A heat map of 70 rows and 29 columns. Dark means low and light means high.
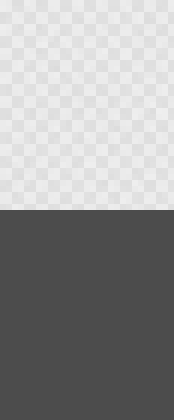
The table splits into 2 rows of 1 panel. Panel 1,1: very high, checkered, faint in contrast. Panel 2,1: low, flat.
